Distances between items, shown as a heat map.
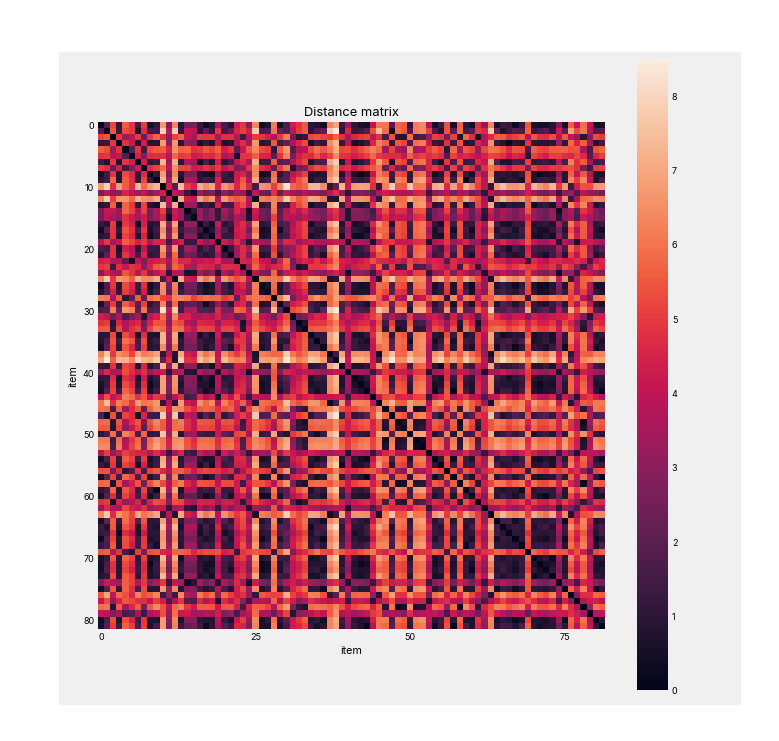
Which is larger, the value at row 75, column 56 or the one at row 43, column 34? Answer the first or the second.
the first
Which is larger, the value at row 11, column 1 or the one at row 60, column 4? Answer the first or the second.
the second
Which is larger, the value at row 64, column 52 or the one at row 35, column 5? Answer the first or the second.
the first
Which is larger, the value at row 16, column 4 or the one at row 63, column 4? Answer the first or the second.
the second
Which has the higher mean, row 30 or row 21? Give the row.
30
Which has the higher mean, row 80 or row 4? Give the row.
4
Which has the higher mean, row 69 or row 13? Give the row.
69
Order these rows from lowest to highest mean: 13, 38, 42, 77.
42, 13, 77, 38
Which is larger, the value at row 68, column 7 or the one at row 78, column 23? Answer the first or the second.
the first
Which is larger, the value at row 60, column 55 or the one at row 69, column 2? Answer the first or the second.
the second
